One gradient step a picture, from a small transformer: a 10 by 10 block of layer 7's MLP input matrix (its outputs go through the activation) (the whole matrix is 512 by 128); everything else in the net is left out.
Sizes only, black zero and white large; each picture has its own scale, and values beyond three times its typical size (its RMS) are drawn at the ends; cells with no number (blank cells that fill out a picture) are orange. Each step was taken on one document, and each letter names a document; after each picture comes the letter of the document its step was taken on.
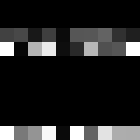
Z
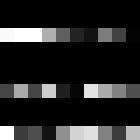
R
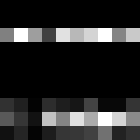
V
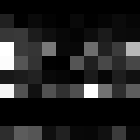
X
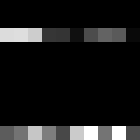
R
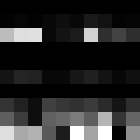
V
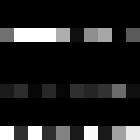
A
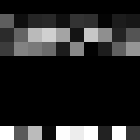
X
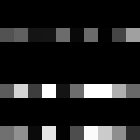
A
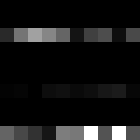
R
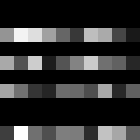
A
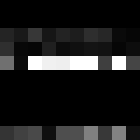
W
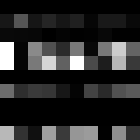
X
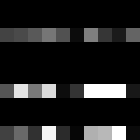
A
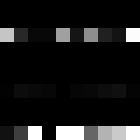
R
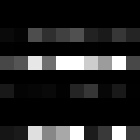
W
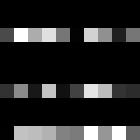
A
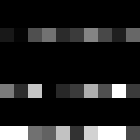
Z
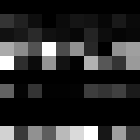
X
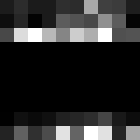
V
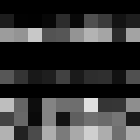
V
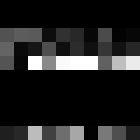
W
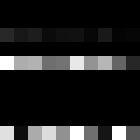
W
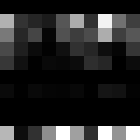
X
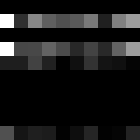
X
